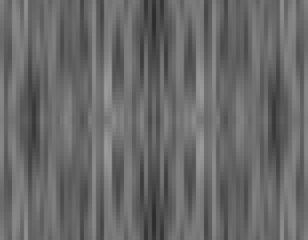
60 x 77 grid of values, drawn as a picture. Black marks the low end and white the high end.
It mirrors both left to right and top to bottom. The grain runs up and down. No overall slope runs across the table. The ninth with the highest average is the centre. On average the colour sits 40% of the way up the scale.
